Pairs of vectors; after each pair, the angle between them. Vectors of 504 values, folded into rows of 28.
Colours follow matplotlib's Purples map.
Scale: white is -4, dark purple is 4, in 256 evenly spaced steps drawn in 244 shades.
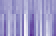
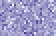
orthogonal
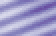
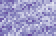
partly opposed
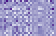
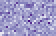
orthogonal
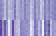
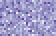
orthogonal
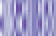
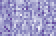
partly opposed
